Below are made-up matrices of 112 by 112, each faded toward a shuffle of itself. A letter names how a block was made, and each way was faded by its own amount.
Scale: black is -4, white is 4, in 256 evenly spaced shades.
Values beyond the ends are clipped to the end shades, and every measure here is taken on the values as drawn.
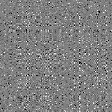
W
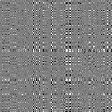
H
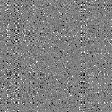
W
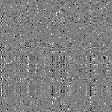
W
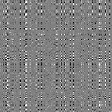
H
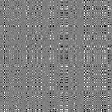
H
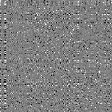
W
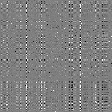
H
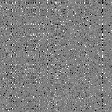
W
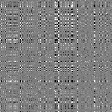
H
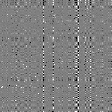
H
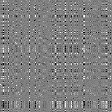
H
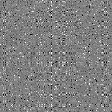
W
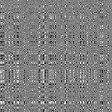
H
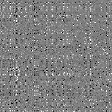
W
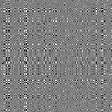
H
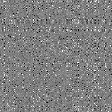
W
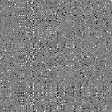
W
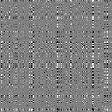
H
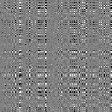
H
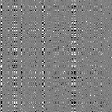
H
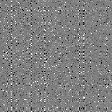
W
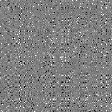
W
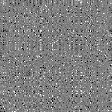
W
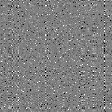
W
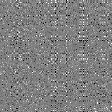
W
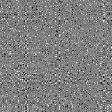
W
